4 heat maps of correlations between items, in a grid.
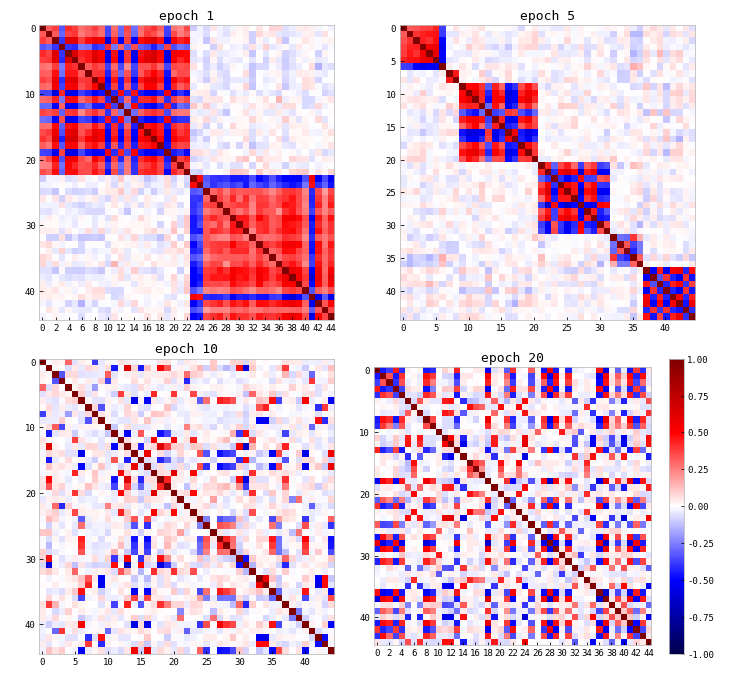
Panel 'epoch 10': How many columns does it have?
45
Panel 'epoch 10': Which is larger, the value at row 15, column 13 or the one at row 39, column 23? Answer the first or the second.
the second
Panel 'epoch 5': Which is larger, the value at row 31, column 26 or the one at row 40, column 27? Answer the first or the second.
the second
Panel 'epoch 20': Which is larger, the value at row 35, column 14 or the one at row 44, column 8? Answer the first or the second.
the first
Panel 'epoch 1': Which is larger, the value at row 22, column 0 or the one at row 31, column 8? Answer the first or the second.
the first
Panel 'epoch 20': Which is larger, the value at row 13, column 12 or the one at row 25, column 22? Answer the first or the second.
the second
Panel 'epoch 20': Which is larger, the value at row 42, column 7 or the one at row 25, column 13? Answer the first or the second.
the second
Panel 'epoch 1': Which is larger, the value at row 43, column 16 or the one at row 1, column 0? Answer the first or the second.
the second
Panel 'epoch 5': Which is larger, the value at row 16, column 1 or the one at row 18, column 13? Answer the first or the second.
the first
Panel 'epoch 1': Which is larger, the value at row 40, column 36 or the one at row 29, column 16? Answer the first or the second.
the first
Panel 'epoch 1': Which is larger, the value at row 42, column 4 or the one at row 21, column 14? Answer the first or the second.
the first
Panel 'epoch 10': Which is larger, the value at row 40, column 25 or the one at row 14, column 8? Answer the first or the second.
the first
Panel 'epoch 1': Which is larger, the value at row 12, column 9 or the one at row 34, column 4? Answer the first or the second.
the second
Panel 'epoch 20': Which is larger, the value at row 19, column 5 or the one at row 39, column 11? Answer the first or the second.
the first
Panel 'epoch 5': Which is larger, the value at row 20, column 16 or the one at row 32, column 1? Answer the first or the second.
the second
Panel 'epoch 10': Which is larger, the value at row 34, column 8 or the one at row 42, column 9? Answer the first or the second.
the second
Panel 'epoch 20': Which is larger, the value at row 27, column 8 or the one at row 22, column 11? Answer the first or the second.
the first
